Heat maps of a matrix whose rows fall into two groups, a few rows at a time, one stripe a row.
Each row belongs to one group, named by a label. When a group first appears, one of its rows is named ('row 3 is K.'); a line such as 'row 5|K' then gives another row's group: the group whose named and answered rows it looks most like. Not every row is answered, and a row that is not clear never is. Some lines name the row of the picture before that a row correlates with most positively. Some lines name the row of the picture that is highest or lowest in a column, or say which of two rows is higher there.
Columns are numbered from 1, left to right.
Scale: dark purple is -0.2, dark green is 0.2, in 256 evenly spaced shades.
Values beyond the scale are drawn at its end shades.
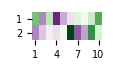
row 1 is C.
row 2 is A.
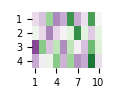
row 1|A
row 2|C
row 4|A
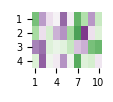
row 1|C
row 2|C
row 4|C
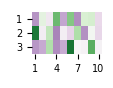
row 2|C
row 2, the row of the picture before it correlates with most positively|2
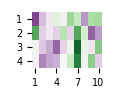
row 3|C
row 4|C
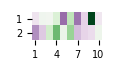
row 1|A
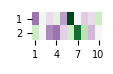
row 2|C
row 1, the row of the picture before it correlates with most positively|2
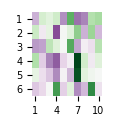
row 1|A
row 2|C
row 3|A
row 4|C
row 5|C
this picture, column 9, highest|6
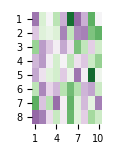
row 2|A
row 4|A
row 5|A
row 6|C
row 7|C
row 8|A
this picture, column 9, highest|5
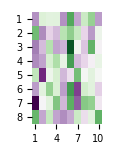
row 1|A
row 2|C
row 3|A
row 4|A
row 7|A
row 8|C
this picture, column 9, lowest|2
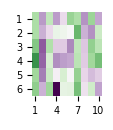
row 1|C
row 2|C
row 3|C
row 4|C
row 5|C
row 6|C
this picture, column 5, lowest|4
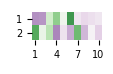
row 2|C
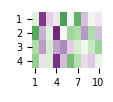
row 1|C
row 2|C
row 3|C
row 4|C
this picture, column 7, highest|1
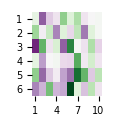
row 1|C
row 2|C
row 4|C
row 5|C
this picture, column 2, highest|3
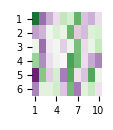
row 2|A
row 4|C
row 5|A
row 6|A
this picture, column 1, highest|1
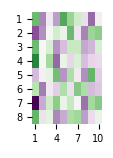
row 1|C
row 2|A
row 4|C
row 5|A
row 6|C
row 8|C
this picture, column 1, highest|4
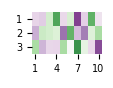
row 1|A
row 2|A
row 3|C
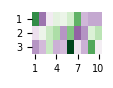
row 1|C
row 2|A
